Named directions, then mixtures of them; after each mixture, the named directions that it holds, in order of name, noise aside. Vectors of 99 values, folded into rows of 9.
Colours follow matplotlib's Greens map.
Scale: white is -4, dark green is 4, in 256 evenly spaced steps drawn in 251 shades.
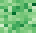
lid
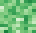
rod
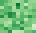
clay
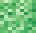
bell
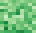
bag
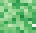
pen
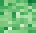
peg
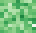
pen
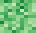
bell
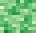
bag, rod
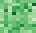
lid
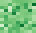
lid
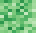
bell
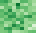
bell, clay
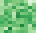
peg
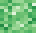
lid
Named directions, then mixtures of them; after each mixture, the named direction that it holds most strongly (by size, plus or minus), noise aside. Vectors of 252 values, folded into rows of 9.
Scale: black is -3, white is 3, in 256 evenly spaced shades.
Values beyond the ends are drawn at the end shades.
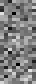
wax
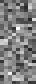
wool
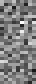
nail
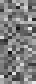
wool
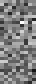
nail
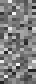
wax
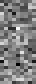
wool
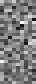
nail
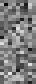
wool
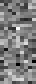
wool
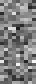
wool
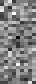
wax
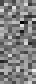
nail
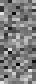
wax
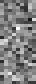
wool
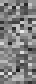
nail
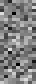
wax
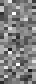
wax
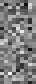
wool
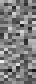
nail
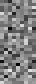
wax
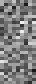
nail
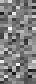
wax
